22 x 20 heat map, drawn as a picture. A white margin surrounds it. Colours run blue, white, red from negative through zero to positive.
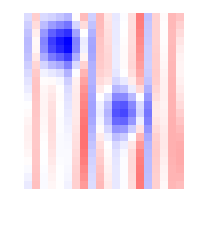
Grain: streaks running down. Ninth with the lowest average: top left. Dips: two.
